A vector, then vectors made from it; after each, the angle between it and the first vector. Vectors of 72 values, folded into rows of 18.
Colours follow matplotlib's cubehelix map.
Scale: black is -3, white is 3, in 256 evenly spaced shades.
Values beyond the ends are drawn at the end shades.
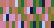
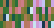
nearly opposite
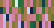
nearly parallel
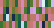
nearly opposite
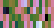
partly opposed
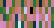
partly aligned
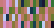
nearly parallel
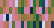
nearly parallel
